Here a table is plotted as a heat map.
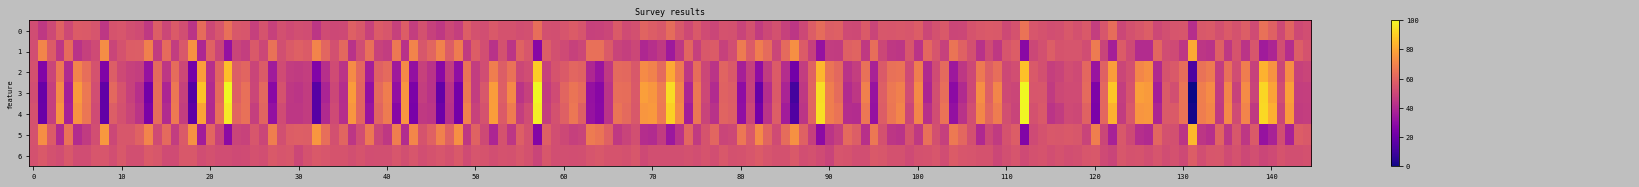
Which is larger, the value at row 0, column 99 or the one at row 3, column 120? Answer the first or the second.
the first
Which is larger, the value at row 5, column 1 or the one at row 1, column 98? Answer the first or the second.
the first
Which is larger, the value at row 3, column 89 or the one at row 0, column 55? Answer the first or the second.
the first
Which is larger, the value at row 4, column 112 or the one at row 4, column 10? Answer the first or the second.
the first
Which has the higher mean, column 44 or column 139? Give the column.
139
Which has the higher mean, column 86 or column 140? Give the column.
140
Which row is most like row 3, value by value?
4
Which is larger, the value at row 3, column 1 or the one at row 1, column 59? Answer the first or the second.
the second
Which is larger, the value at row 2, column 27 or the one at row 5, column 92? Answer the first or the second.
the second
